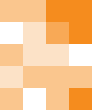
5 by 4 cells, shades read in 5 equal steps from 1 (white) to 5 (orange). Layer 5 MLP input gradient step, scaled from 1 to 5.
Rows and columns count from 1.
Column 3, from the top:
5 4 2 3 3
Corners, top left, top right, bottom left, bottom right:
3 5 3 5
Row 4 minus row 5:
-1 2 0 -2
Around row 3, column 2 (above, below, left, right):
2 3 3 2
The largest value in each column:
3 3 5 5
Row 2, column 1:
1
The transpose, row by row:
3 1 3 2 3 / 3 2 2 3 1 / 5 4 2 3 3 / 5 5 1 3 5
